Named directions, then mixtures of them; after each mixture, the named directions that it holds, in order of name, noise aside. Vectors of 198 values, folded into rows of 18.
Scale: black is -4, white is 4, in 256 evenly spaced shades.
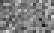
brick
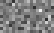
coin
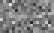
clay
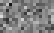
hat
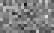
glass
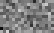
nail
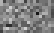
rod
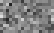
hat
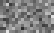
brick, hat, nail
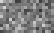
brick, coin, hat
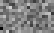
nail, rod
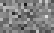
glass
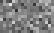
brick, clay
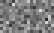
coin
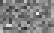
rod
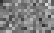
brick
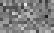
glass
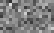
clay, hat, nail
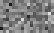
coin, hat, nail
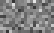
coin, nail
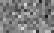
brick, glass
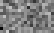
nail, rod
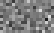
coin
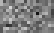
rod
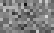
glass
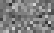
clay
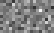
coin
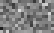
nail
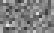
brick, rod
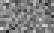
brick, nail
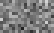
clay, coin, glass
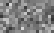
brick, hat
